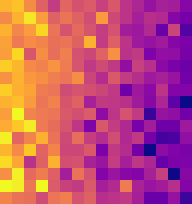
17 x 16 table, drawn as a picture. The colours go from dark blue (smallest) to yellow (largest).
Average level on the scale: 50%. Stripes: none. Slope: up to the left.
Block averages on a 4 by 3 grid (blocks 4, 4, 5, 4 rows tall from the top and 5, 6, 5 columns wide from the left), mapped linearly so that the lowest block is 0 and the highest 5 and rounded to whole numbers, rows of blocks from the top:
5 3 1 | 5 3 1 | 5 2 0 | 5 2 0
